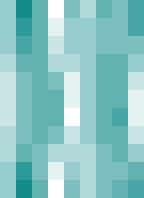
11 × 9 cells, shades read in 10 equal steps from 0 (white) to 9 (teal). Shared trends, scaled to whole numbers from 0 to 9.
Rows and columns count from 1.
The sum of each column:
35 73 64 32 32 40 61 63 46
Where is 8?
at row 2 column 2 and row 10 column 2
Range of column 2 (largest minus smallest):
4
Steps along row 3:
up down down up same up same same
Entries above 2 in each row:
8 8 8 9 6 6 6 7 9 8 8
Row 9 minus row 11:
-1 -3 -1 3 -2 0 0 0 -3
